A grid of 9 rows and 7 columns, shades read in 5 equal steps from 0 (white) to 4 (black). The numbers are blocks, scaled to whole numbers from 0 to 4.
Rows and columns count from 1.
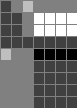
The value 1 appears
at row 1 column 3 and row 5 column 1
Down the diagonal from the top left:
3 3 2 3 4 3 3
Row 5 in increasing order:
1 2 2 4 4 4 4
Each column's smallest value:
1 2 1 0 0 0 0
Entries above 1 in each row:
6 3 3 7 6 7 7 7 7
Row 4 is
3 3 3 3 3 3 3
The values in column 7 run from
0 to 4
